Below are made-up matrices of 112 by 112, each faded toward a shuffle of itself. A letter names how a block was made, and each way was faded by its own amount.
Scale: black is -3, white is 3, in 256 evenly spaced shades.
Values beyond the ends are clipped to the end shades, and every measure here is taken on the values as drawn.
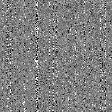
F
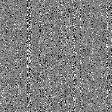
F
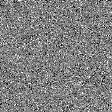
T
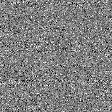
T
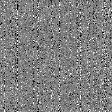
F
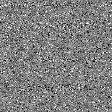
T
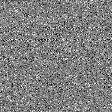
T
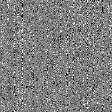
F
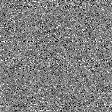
T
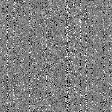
F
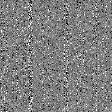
F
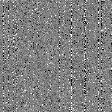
F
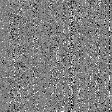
F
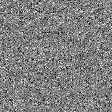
T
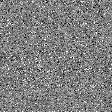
T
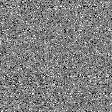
T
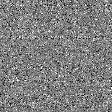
T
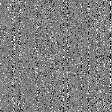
F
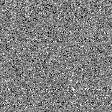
T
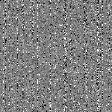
F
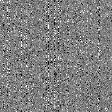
F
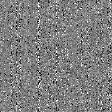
F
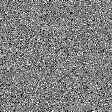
T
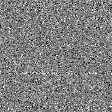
T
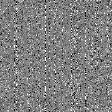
F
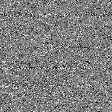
T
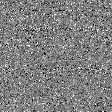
T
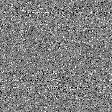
T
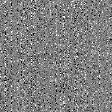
F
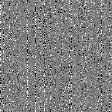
F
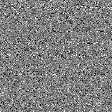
T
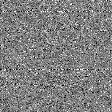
T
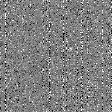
F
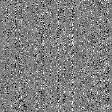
F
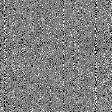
F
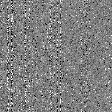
F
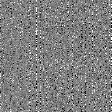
F
